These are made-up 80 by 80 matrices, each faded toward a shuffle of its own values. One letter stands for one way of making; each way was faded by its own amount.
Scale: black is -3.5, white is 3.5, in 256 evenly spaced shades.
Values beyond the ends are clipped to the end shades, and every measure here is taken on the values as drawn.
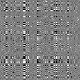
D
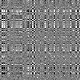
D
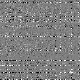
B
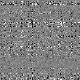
B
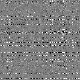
B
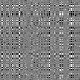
D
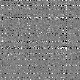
B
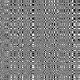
D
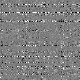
B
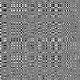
D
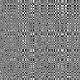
D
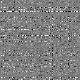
B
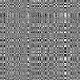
D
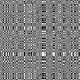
D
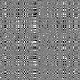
D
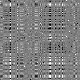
D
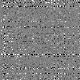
B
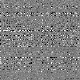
B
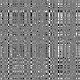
D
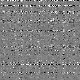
B
